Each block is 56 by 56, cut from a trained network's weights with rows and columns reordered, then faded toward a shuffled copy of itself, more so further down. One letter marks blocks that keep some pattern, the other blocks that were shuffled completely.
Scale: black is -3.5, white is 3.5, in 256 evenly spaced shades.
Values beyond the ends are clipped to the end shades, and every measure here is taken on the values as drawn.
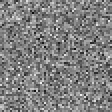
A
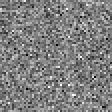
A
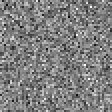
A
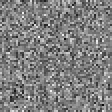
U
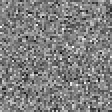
A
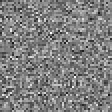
U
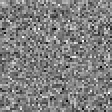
U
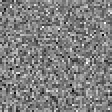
U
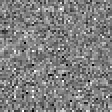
U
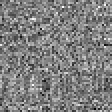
U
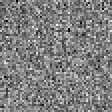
U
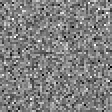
A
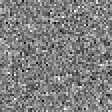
A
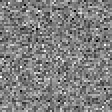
U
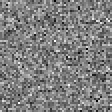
A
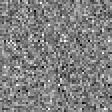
U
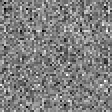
U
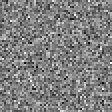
A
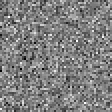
A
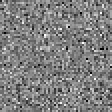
U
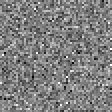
A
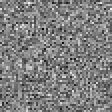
U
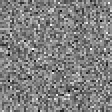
U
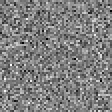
U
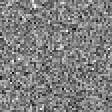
A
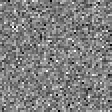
A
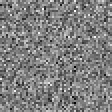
U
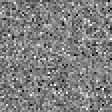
A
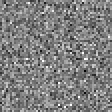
U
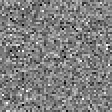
U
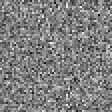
A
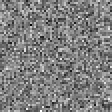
U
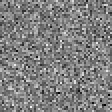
A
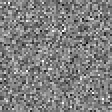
A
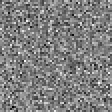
A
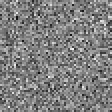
U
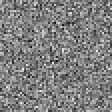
A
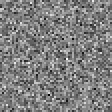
A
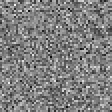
U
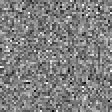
U
